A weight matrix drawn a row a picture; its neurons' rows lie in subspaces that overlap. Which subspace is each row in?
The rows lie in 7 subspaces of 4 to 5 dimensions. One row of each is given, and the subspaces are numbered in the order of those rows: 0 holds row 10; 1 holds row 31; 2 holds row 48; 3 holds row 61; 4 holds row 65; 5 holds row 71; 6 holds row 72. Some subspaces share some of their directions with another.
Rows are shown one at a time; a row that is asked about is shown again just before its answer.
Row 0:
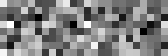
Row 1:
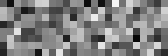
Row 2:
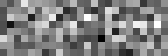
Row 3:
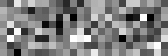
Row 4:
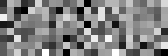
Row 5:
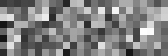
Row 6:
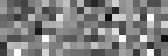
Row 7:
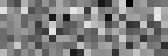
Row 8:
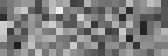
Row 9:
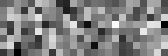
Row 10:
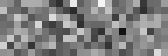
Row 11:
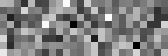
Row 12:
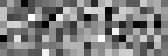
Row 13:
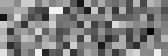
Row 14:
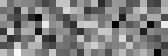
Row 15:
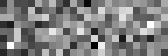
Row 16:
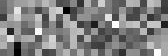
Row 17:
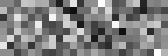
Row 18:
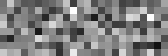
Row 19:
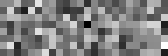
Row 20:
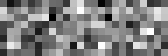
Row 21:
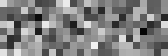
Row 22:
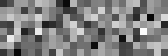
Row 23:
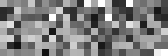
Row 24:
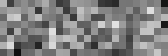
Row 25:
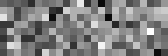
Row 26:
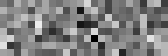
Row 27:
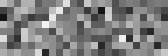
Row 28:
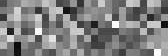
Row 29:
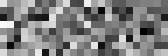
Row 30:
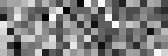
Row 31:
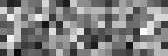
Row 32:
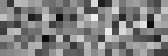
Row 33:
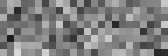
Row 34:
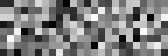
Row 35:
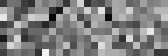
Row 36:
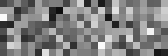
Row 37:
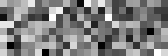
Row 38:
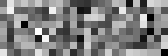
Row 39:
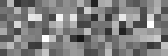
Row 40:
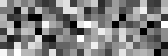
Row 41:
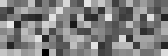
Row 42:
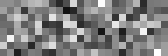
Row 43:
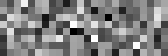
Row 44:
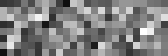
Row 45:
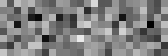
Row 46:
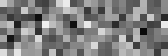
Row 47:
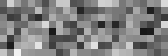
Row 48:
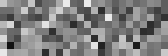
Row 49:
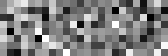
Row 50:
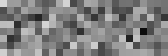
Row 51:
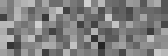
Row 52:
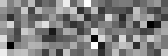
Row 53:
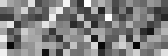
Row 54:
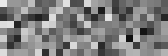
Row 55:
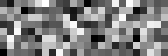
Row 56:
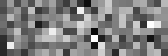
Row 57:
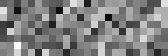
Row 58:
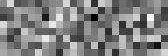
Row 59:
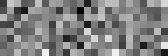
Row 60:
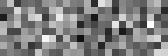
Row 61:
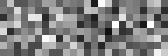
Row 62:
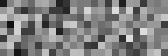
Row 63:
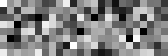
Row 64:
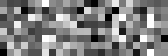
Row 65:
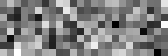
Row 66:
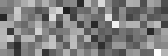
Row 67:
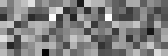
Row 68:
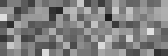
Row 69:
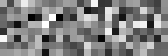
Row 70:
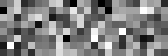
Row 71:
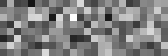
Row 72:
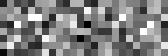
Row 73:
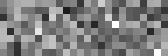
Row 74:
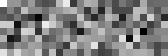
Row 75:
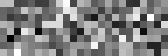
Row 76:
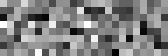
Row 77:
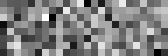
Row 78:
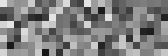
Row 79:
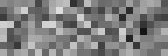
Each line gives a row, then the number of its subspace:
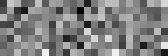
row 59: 4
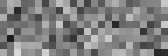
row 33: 1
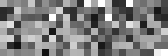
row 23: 1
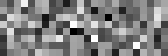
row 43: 2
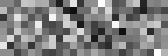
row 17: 0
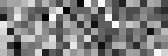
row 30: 6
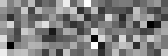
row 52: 2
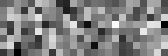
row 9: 4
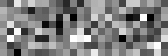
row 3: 3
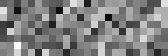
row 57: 0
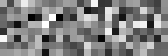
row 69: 3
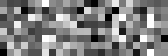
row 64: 5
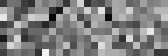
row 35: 3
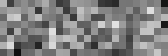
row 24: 4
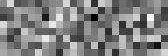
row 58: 6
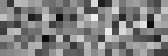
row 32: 3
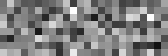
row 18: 6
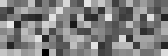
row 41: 1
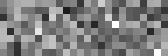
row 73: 1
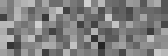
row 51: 2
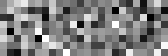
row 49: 1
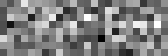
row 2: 3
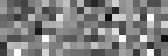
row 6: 5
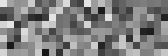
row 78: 0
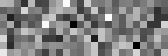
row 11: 2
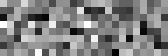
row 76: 2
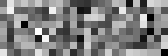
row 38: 1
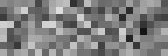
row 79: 0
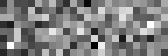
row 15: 2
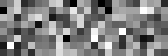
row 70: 0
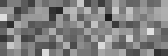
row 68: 6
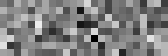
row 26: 2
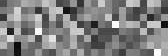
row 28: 0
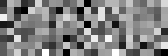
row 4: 1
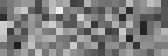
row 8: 0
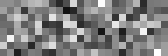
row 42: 0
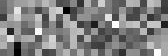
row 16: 0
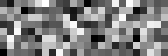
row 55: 5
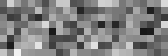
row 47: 4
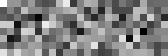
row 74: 4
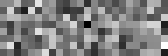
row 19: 4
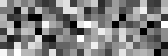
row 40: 6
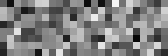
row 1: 5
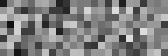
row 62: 6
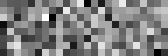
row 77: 6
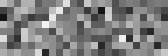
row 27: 3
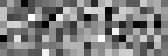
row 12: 3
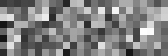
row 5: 1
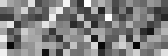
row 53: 2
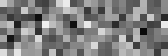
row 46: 2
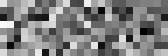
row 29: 2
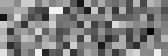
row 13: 1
